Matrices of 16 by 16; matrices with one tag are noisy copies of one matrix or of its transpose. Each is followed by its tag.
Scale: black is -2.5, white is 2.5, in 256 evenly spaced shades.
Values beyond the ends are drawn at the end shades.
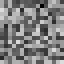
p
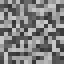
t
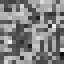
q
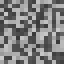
t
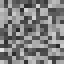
p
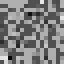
p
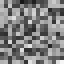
p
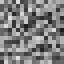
t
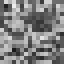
q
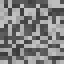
p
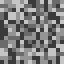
p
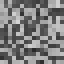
p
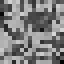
q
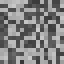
p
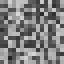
p
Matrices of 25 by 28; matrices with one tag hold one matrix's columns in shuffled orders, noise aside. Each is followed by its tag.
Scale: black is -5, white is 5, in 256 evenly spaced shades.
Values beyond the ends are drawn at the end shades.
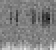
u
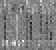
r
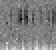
u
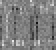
r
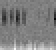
u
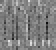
r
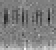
u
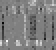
r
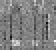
r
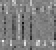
r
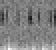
u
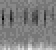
u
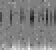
u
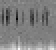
u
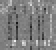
r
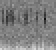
u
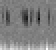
u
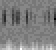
u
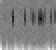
u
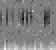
u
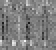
r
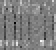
r
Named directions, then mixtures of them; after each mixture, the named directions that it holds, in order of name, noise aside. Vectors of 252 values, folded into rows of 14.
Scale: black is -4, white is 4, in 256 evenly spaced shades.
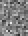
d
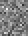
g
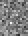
d, g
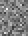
g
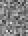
d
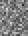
d, g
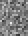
d, g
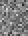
d, g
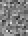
d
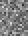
d, g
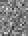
g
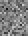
g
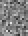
d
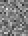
g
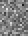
d, g
